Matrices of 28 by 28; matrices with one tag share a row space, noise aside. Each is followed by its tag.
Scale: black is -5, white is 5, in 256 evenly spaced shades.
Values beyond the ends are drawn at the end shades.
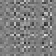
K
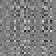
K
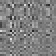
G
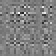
K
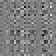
K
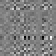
K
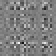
K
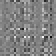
K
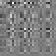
G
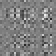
K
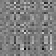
K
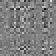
K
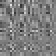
G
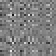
G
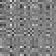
G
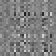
K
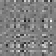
K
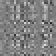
K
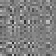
G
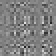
K
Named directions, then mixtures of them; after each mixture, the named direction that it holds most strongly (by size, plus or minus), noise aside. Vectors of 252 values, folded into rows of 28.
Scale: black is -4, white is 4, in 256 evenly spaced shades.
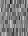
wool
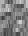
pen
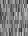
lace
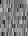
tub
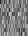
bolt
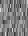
tub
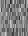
wool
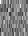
tub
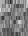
pen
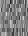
wool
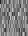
bolt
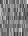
lace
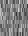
lace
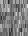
lace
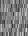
lace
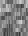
pen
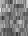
pen
